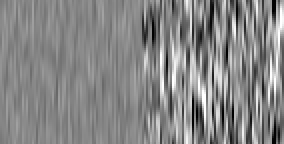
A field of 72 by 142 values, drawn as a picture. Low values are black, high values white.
Neither half mirrors the other. A few values lie far out on both sides of the bulk. The left part is calmer, up to a seam about 50% of the way across. The grain runs up and down.
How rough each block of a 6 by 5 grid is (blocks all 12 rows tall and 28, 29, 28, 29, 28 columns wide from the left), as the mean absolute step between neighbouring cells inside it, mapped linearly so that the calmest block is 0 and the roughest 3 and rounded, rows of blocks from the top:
0 0 1 2 2 / 0 0 1 2 2 / 0 0 1 2 2 / 0 0 1 2 2 / 0 0 1 3 2 / 0 0 1 2 2
